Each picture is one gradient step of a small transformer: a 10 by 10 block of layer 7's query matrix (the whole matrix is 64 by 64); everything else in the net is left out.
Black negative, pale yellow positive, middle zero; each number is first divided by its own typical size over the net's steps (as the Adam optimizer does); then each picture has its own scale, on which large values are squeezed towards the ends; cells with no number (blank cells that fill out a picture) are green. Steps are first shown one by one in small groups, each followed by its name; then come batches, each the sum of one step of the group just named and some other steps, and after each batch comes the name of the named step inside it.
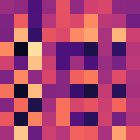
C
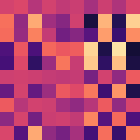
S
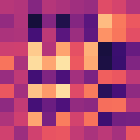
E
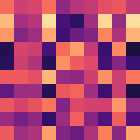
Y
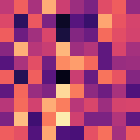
Y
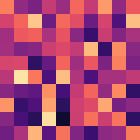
S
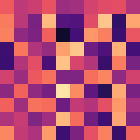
Y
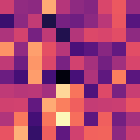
C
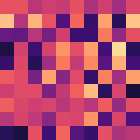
S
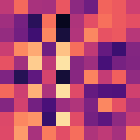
E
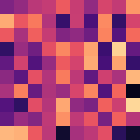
S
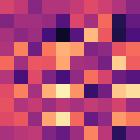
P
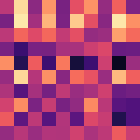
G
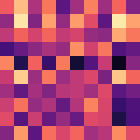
G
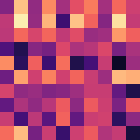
G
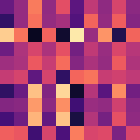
P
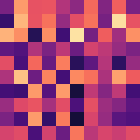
G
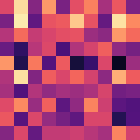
G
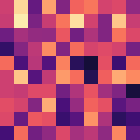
G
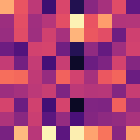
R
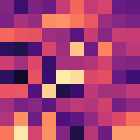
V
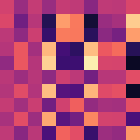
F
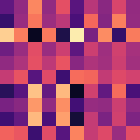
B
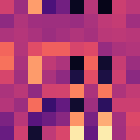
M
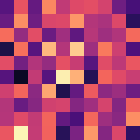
V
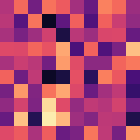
R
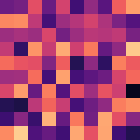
M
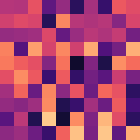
M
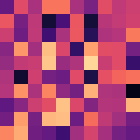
F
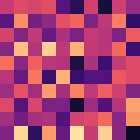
M
